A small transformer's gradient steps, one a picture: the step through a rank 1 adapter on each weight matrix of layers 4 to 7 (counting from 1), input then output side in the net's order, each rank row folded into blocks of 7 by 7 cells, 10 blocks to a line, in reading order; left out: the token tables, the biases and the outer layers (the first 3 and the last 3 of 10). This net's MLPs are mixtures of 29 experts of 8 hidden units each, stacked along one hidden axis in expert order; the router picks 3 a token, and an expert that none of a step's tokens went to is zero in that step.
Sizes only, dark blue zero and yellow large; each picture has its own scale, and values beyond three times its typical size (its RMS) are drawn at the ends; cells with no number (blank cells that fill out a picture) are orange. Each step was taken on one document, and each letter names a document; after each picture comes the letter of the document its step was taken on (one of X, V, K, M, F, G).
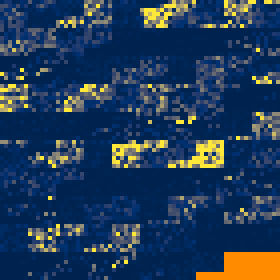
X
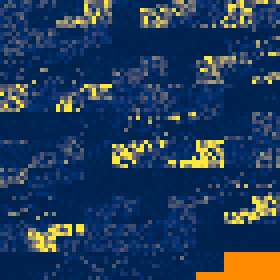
X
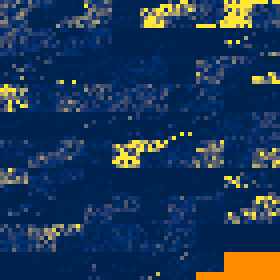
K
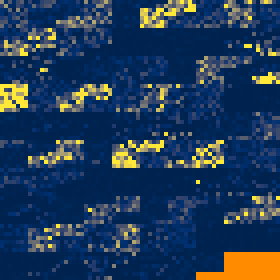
X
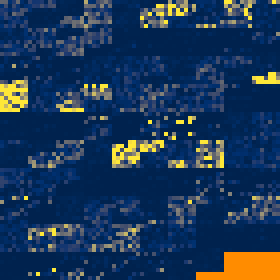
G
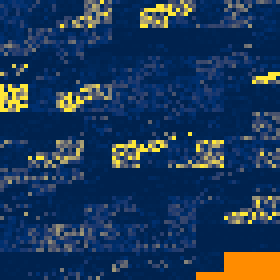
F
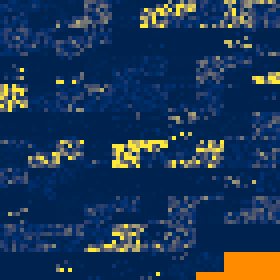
K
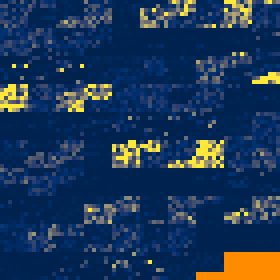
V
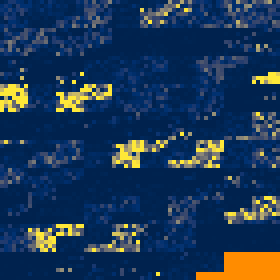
K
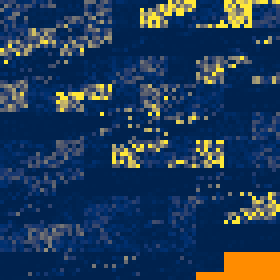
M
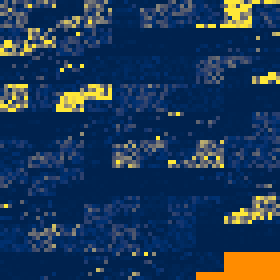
V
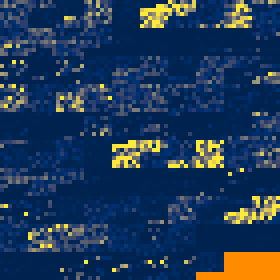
F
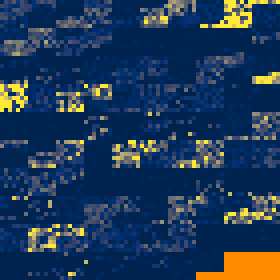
G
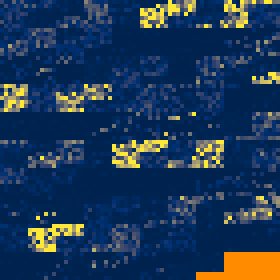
X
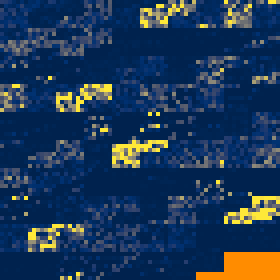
G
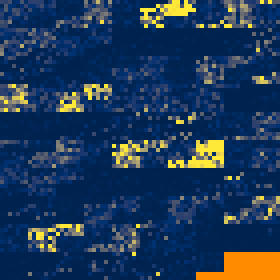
X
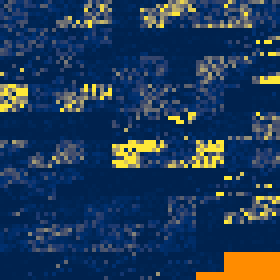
X
